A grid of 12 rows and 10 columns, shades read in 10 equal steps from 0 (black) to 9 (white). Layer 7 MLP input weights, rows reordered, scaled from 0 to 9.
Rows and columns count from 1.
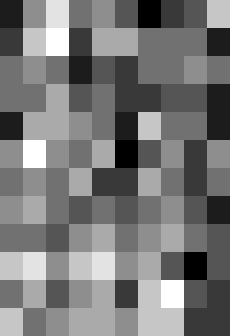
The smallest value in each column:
1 4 3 1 2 0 0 2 0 1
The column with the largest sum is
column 2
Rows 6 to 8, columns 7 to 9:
3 5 2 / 6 4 2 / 4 5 3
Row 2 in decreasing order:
9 7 6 6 4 4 4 2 2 1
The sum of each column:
48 69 62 51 60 35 55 56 35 34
